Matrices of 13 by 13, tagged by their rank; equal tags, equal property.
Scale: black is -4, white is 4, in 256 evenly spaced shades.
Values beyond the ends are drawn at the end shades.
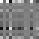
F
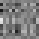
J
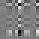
F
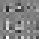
J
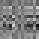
J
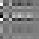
F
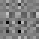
J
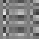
F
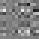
J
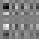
F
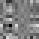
J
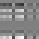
F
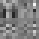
J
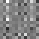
J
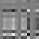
F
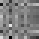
J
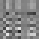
J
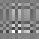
F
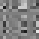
J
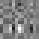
J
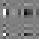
F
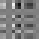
F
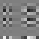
F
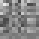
J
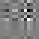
F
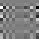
F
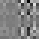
J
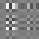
F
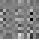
J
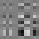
F
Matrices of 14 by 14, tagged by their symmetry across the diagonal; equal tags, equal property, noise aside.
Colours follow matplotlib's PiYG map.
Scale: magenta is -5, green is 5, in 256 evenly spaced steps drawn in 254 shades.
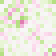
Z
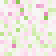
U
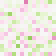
U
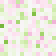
U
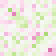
Z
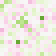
Z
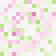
Z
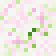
Z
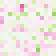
U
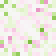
Z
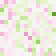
U
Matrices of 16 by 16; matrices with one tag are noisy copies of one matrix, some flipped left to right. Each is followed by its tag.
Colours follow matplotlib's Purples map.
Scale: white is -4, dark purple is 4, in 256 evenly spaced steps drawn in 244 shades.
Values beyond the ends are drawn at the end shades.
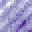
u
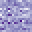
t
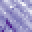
u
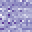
t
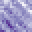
u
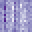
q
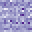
t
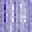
q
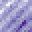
u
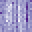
q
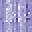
q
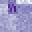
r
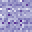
t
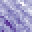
u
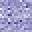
t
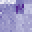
r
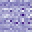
t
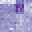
r
